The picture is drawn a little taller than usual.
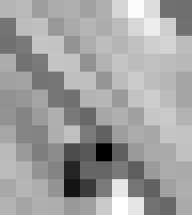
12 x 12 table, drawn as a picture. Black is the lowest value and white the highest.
An odd patch, lower than its surroundings, sits in the bottom middle. The bottom middle is the roughest part. Neither half mirrors the other. The ninth with the lowest average is the bottom middle.
